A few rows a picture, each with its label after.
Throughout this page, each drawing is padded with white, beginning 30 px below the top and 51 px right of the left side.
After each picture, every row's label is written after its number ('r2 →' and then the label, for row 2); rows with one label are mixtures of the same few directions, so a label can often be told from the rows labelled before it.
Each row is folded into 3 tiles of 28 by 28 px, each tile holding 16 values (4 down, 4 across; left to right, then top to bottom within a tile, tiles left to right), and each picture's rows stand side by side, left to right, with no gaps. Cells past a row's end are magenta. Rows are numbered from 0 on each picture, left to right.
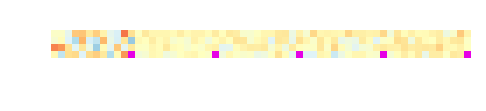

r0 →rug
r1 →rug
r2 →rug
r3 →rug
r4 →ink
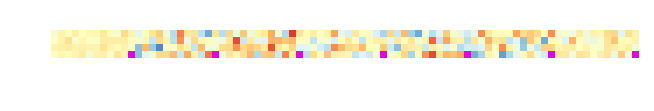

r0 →ink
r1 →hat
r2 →ink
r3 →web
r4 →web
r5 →rug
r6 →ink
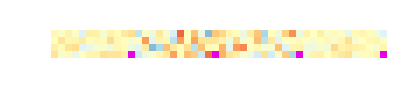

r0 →web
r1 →hat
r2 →hat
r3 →web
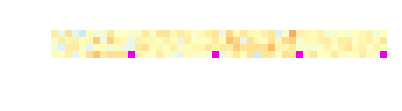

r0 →web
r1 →web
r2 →ink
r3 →rug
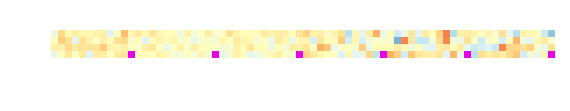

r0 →ink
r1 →hat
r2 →rug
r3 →hat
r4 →ink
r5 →web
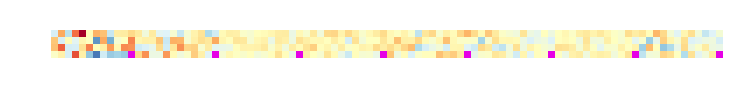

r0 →web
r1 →rug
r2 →rug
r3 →web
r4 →web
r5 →hat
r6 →rug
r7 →hat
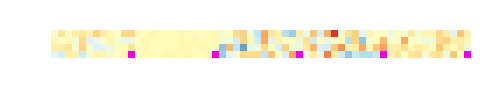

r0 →rug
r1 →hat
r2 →hat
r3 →web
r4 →ink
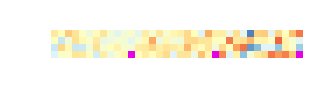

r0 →hat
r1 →ink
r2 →web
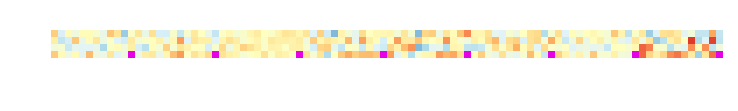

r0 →ink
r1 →web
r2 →hat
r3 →web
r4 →web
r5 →rug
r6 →ink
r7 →rug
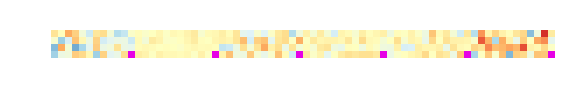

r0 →hat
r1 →ink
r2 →rug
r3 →web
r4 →hat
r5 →ink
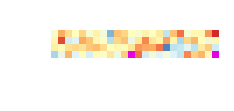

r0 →ink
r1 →web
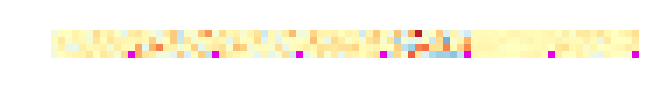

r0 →hat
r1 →hat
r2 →hat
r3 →ink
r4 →web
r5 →web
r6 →web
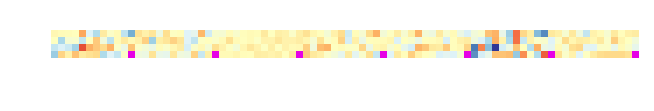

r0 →web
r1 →ink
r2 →hat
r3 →hat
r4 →web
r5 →hat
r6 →web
